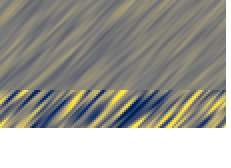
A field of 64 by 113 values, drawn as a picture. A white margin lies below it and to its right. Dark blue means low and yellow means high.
Seam: horizontal, 70% of the way down, the top part calmer. Histogram: heavy tails on both sides. Slope: none. Mirror symmetry: none. Average level on the scale: 50%. Grain: diagonal, up to the right. Odd rows or columns: none.
